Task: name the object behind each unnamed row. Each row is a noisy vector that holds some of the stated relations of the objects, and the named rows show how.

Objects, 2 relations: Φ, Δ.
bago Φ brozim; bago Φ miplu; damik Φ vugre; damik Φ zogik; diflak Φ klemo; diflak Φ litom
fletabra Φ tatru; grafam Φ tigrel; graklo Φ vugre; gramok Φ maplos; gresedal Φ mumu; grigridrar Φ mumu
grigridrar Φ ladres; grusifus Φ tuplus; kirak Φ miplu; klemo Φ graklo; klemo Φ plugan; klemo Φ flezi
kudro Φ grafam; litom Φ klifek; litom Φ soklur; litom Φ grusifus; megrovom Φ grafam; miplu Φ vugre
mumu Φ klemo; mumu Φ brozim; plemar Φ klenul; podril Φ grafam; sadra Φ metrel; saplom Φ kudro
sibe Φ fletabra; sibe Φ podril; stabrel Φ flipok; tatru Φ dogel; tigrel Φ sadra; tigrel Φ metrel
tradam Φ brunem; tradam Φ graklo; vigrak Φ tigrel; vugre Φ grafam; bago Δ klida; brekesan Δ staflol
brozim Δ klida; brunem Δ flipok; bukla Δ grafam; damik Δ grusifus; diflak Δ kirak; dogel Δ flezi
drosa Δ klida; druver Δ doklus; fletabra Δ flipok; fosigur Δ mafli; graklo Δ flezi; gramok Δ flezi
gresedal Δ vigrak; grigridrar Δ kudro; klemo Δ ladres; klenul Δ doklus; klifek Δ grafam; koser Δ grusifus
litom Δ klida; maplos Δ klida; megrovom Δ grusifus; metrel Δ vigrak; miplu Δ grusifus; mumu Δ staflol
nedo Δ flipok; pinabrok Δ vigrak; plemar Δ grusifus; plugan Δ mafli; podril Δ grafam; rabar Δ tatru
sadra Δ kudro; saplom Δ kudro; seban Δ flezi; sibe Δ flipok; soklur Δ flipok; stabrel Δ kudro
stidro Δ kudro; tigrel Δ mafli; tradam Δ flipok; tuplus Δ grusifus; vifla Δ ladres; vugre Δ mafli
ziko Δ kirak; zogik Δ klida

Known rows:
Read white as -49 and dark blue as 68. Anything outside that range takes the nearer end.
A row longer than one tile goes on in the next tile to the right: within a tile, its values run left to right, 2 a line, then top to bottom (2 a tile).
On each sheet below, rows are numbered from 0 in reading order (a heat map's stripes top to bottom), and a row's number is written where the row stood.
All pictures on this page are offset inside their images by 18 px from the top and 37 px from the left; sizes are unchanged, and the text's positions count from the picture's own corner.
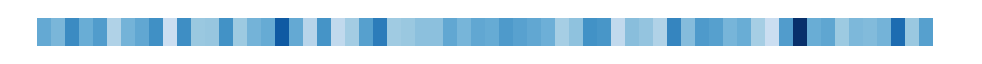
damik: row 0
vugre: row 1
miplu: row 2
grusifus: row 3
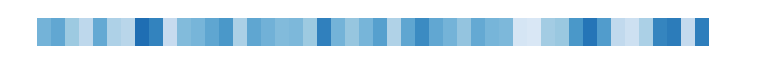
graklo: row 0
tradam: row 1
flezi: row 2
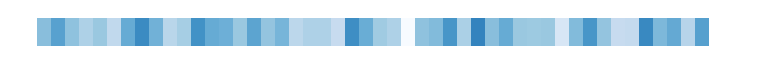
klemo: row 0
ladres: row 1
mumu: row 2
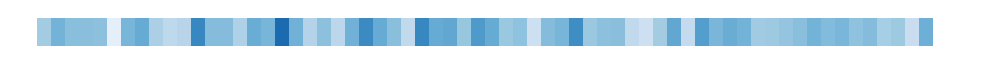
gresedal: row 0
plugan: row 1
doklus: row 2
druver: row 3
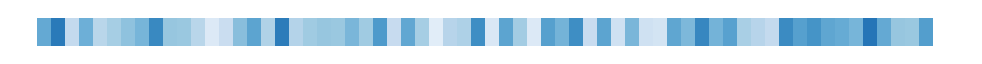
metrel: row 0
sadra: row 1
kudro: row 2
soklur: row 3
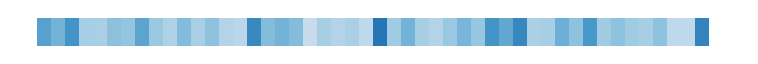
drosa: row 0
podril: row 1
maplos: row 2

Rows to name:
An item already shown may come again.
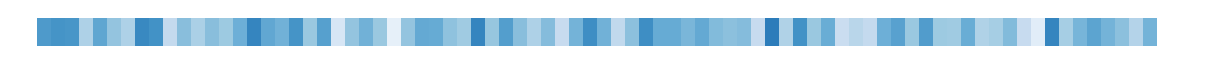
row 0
zogik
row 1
bago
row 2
klemo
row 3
kirak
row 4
sibe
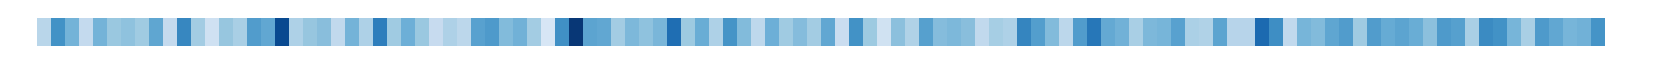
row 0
saplom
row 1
tigrel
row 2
grusifus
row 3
saplom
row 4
diflak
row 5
graklo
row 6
brunem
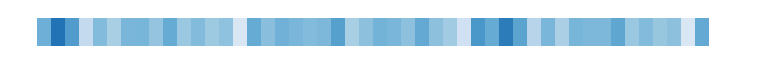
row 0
fosigur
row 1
nedo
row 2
fosigur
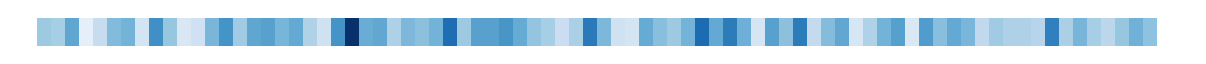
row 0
tatru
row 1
grusifus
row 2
brozim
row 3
mafli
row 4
podril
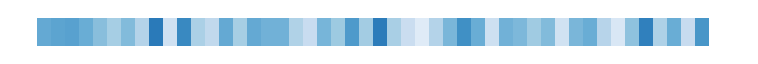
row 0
megrovom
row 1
grafam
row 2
grigridrar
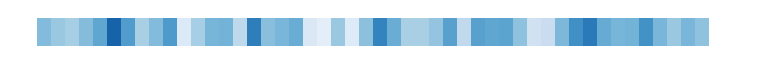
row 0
flipok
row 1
dogel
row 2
klifek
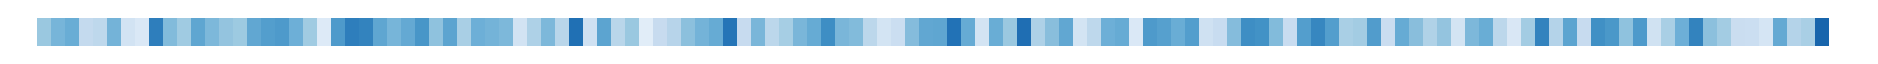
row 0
fletabra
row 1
tuplus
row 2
vigrak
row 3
metrel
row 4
mafli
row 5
litom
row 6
grigridrar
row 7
klida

